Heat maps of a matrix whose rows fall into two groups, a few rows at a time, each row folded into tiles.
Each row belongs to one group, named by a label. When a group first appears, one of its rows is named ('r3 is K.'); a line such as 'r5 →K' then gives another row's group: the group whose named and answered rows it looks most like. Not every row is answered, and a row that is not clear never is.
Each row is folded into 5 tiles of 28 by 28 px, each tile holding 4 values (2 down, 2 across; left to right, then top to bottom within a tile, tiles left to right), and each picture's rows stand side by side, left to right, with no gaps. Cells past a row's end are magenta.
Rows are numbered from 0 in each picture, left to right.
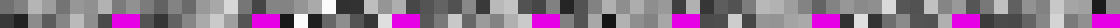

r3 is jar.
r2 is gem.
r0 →jar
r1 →jar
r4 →jar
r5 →jar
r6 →gem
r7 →jar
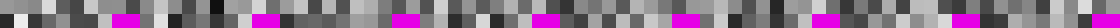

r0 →gem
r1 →gem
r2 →jar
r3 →gem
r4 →jar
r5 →gem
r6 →jar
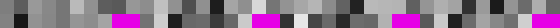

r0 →jar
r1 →gem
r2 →gem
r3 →gem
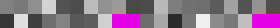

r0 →gem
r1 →gem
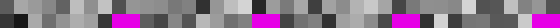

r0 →jar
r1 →jar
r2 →jar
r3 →gem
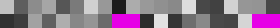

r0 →jar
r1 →gem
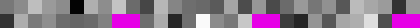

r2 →jar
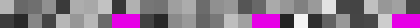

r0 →jar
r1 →jar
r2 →gem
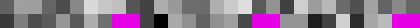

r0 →gem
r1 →jar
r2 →gem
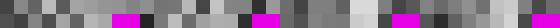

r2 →jar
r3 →jar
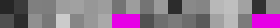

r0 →jar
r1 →jar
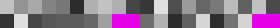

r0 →gem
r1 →gem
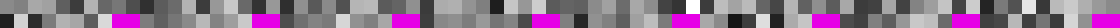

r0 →gem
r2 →jar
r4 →jar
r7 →jar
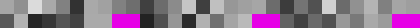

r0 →gem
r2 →jar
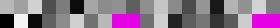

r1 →gem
